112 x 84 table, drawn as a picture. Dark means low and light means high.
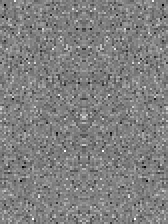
Fine speckle covers the field. No single row or column stands out from its neighbours. No regular stripes run through it. No overall slope runs across the table. No seam splits the table. A few values lie far out on both sides of the bulk. The left and right halves mirror each other.
